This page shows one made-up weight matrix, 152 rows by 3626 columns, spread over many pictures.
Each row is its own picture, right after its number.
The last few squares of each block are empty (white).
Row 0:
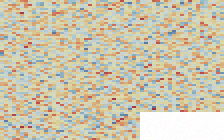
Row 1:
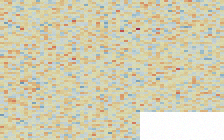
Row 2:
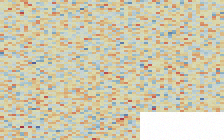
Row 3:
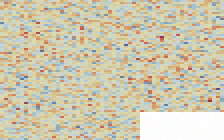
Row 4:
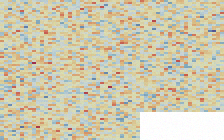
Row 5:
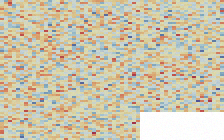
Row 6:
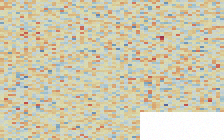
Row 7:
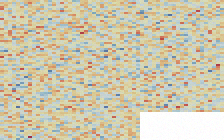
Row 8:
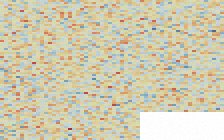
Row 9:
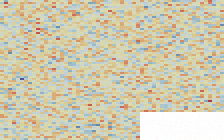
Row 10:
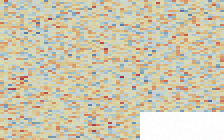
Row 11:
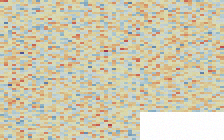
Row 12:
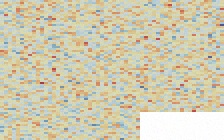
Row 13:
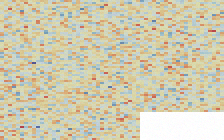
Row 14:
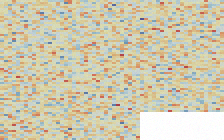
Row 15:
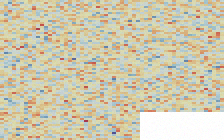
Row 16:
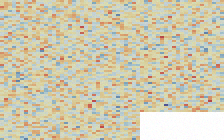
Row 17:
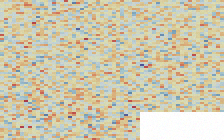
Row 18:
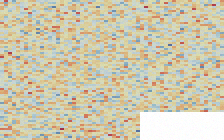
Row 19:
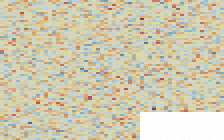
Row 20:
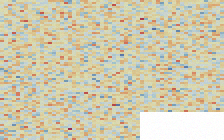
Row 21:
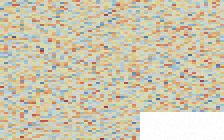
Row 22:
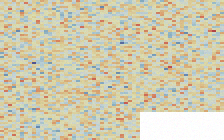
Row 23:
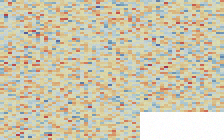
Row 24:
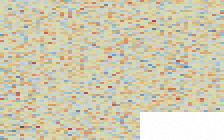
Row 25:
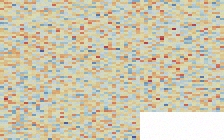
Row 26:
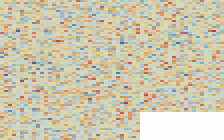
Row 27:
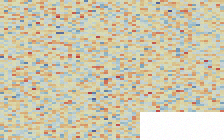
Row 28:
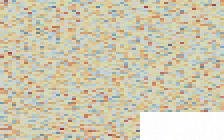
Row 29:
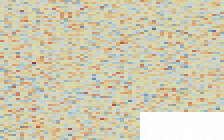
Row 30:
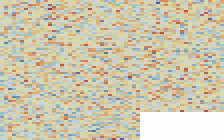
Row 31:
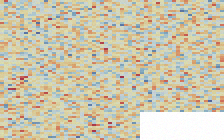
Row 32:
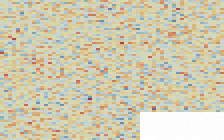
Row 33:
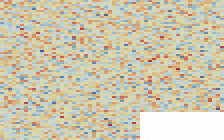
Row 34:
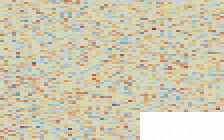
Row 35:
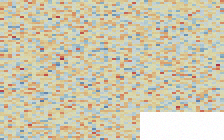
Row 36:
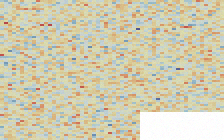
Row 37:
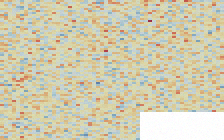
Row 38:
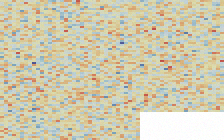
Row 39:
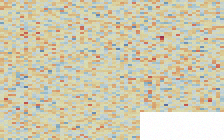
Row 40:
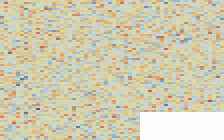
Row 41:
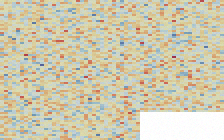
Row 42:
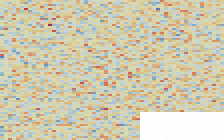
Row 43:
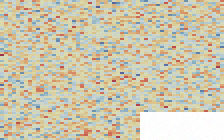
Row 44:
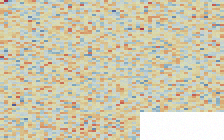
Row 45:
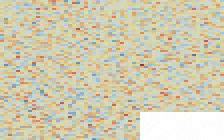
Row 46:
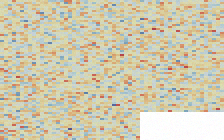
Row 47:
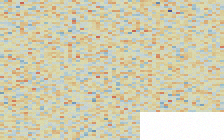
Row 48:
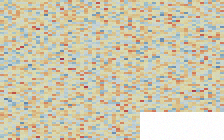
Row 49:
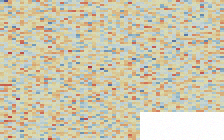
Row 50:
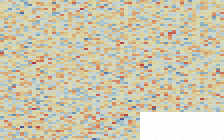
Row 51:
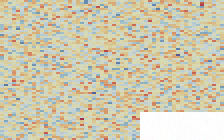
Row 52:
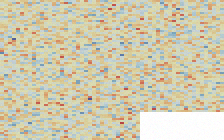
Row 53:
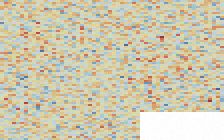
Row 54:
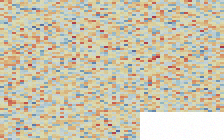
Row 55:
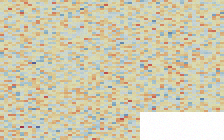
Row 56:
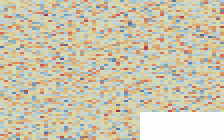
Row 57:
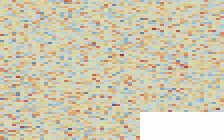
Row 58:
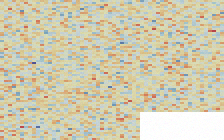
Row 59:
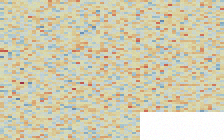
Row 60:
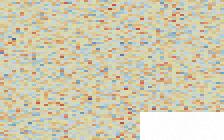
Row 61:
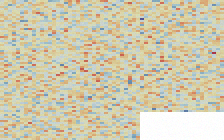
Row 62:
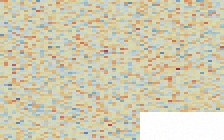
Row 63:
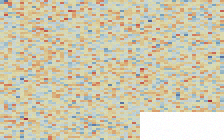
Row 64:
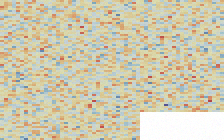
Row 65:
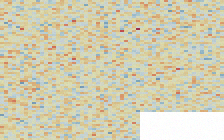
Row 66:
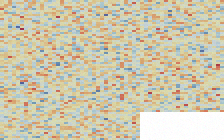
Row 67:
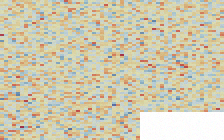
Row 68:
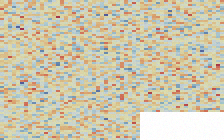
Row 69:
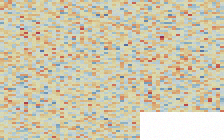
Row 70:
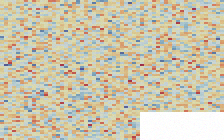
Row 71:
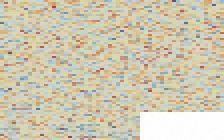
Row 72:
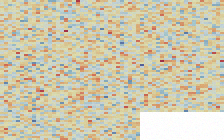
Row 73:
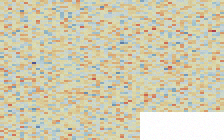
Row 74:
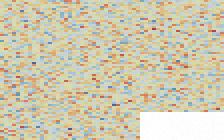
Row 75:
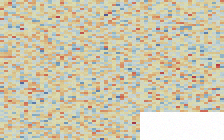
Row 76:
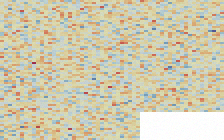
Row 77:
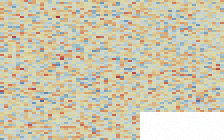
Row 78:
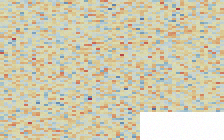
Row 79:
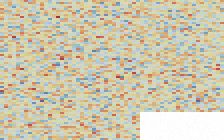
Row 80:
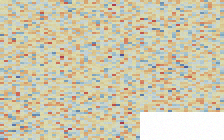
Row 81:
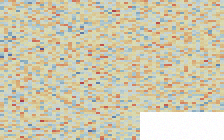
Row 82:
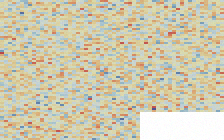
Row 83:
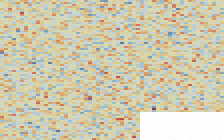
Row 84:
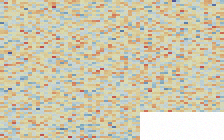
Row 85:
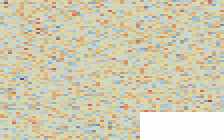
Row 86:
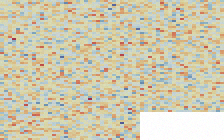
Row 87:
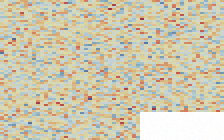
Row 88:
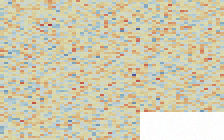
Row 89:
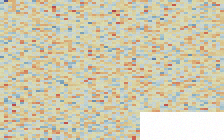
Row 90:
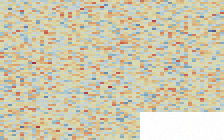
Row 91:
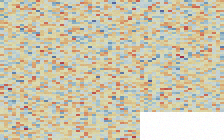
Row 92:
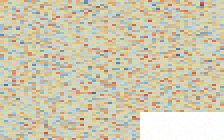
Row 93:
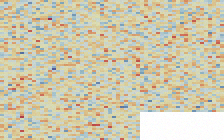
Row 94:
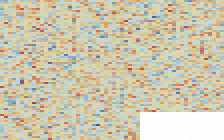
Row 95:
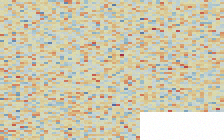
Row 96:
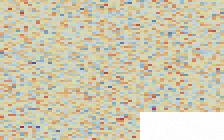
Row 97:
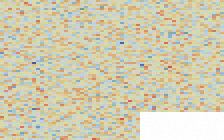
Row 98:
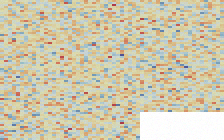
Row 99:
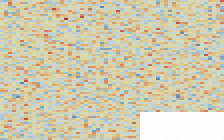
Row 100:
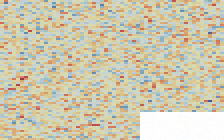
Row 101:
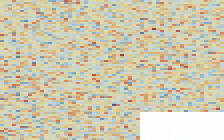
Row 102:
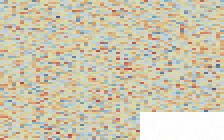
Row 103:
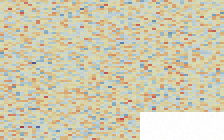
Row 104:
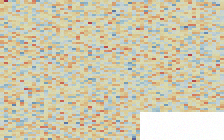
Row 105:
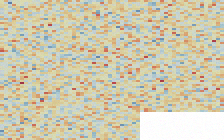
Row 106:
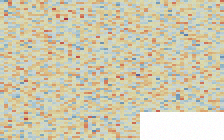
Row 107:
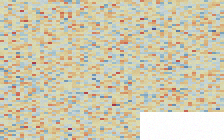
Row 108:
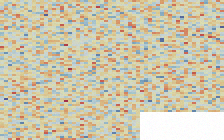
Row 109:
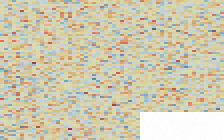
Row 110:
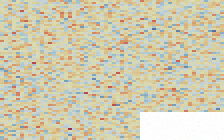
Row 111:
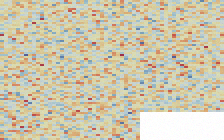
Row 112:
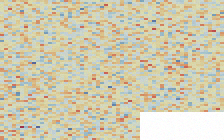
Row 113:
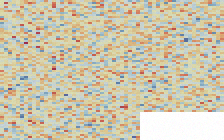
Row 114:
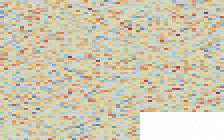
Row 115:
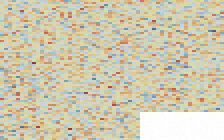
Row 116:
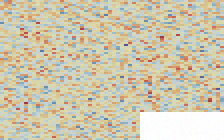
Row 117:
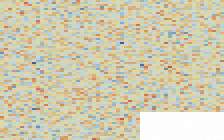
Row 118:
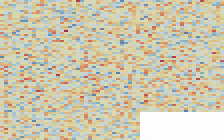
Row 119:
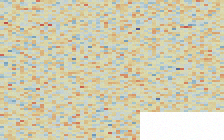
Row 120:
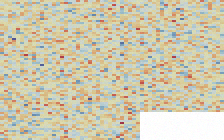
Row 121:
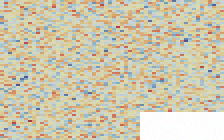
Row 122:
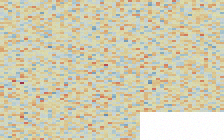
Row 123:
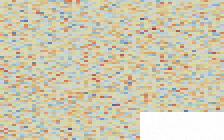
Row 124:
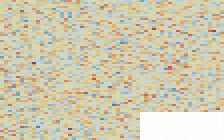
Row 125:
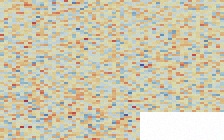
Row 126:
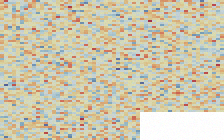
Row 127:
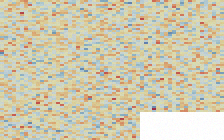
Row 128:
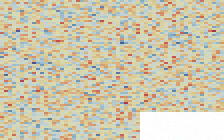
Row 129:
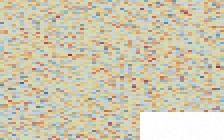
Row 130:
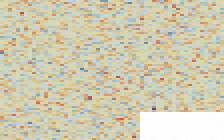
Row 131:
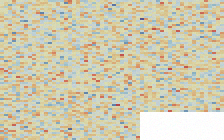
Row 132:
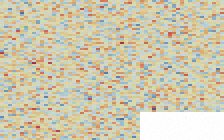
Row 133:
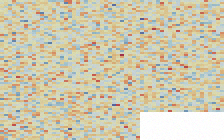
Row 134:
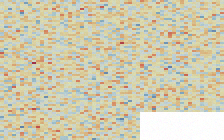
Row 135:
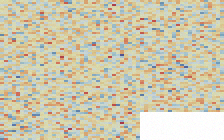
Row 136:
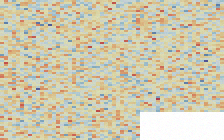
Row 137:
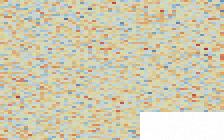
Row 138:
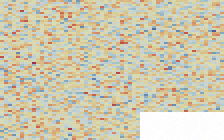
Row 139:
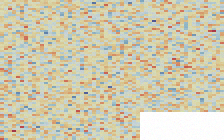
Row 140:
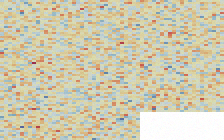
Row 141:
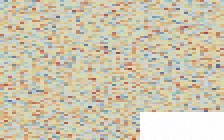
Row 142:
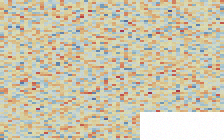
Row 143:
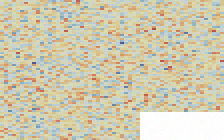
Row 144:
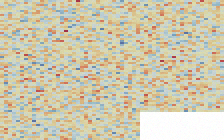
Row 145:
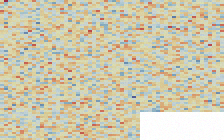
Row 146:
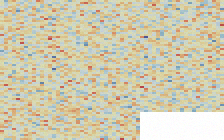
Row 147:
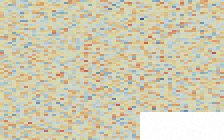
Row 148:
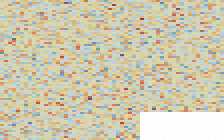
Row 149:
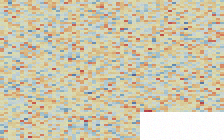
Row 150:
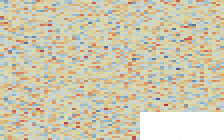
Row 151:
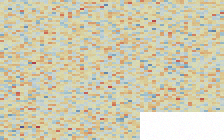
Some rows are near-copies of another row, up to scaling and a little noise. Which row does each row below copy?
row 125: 17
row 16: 64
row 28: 18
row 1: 65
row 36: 119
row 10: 31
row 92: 51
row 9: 85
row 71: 84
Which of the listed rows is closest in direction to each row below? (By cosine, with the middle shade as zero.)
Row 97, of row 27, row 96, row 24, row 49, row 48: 96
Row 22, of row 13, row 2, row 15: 13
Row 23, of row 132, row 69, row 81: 132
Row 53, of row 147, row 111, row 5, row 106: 5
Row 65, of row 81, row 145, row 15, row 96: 145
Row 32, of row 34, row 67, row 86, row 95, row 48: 86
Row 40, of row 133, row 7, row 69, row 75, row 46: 69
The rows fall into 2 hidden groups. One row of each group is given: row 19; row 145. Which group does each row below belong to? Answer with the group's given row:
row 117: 19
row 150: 145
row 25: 145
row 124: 19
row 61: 19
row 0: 19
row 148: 19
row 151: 19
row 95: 19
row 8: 19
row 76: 19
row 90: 19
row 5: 145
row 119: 145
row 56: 145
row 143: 19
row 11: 145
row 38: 19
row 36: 145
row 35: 145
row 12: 145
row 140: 19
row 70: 19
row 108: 145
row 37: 145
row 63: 145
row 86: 19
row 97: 19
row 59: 145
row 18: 145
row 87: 19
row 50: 19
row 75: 145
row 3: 145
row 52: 19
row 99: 145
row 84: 145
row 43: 145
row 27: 145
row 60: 19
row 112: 19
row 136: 145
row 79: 145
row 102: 145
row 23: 145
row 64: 145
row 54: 145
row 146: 145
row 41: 19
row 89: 145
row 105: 145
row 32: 19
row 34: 19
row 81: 145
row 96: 19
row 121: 145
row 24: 19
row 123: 19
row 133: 19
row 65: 145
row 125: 19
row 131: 19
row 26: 19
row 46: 19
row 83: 19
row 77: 145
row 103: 19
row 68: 145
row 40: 145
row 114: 145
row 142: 145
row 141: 145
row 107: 19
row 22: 19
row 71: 145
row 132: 19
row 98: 19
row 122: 145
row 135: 19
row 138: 19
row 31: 145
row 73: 19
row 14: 19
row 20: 19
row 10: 145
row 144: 19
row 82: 19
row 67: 19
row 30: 145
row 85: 145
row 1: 145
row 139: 19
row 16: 145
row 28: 145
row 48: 145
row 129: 145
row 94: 145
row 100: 145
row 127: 19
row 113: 145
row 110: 19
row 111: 19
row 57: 19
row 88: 145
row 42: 145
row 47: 145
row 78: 19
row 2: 19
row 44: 145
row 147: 19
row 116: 145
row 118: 19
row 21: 145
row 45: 19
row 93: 145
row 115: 19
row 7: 145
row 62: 145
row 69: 145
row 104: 145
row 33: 145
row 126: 145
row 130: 19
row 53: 145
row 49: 145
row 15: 145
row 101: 19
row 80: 19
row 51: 145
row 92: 145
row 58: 19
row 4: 19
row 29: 19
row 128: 19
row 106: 145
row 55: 19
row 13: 19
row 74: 19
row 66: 145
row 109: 19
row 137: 145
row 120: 19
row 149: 145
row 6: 145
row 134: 19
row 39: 145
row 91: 145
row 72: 19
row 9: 145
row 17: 19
